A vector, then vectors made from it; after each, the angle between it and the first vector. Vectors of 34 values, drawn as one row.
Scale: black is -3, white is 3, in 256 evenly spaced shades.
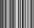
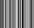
nearly parallel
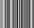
partly opposed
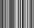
nearly parallel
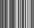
nearly parallel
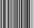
partly opposed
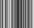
orthogonal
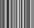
partly opposed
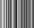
partly opposed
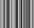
nearly opposite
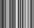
nearly parallel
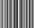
partly opposed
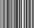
nearly opposite
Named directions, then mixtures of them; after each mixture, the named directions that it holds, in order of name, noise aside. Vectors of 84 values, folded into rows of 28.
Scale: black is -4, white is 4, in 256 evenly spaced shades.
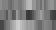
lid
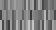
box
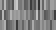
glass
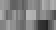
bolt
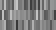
glass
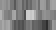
bolt, lid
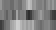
lid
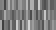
box, glass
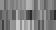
box, lid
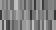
box, glass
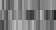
glass, lid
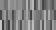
box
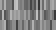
glass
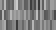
glass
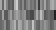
glass, lid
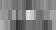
bolt, lid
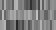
glass, lid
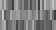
bolt, glass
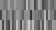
box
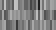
glass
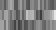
glass, lid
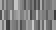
box, glass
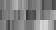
bolt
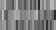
bolt, glass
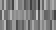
glass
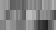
bolt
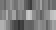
lid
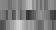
lid
